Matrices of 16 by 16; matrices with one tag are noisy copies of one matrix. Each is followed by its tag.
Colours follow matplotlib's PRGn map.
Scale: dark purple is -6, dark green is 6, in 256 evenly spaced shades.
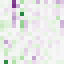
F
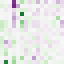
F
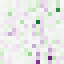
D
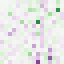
D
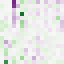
F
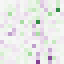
D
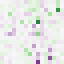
D
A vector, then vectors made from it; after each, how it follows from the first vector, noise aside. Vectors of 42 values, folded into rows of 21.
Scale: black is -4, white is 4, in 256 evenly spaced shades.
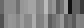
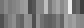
sign-scrambled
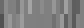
partly zeroed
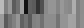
wrapped around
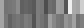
negated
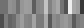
sign-scrambled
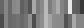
sign-scrambled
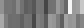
negated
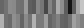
sign-scrambled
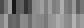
wrapped around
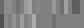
partly zeroed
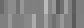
partly zeroed
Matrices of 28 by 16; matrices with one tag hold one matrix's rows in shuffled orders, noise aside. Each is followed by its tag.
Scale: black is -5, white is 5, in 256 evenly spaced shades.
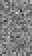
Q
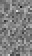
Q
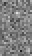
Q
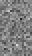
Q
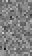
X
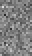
X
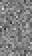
X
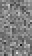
Q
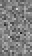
Q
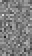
X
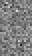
Q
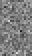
Q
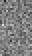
X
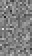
X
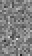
Q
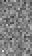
X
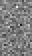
Q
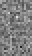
Q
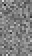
X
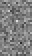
Q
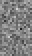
Q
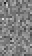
X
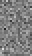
X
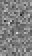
Q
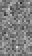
Q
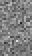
Q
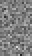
Q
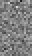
Q
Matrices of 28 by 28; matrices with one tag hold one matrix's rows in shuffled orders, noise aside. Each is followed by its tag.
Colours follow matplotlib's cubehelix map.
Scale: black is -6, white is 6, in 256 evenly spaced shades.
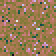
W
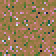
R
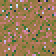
R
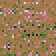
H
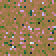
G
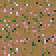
R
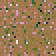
R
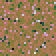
W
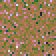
R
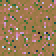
R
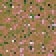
G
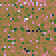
H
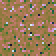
G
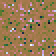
G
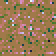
G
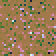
G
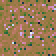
G
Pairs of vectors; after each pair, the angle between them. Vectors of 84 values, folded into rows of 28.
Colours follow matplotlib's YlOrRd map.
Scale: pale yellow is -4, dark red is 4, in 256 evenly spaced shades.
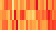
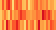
partly aligned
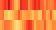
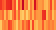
partly aligned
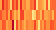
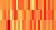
partly opposed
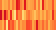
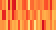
orthogonal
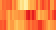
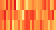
partly aligned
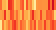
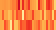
orthogonal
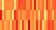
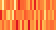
nearly parallel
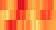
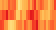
nearly opposite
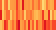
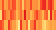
nearly opposite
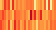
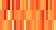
orthogonal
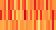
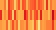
nearly parallel
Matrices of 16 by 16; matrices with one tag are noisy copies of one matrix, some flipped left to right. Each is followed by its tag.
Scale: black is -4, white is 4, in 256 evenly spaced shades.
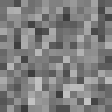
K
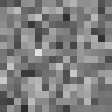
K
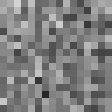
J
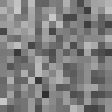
J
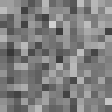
J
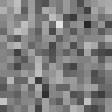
J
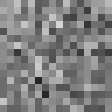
J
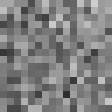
J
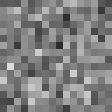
K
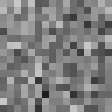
J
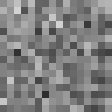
J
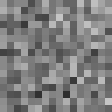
J
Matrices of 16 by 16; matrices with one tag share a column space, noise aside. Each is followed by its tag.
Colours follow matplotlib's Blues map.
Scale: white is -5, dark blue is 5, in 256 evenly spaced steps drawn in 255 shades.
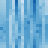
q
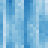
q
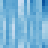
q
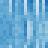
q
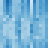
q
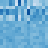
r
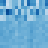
r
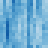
q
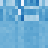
r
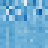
r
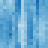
q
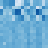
r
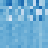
r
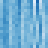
q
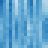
q
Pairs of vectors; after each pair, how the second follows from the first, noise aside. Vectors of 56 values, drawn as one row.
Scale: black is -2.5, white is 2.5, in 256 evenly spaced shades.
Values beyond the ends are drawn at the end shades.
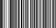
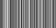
shrunk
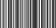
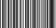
wrapped around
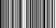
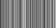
shrunk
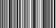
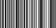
wrapped around
